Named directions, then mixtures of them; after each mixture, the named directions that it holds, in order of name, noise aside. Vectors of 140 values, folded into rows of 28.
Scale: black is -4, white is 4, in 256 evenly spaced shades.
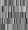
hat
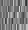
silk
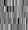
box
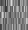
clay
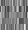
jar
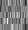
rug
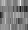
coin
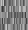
hat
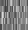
clay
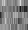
coin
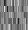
box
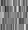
clay, jar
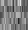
box, coin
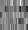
clay, coin, jar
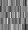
rug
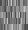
clay, hat, rug
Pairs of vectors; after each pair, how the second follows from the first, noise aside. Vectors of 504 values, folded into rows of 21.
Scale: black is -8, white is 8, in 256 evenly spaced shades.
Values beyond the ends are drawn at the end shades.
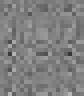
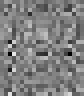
scaled up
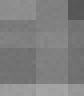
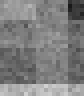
scaled up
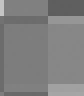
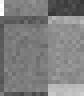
scaled up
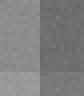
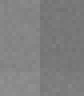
shrunk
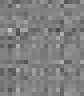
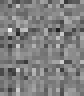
scaled up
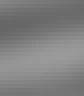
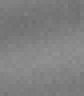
shrunk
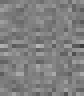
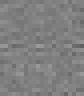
shrunk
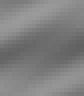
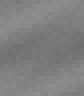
shrunk
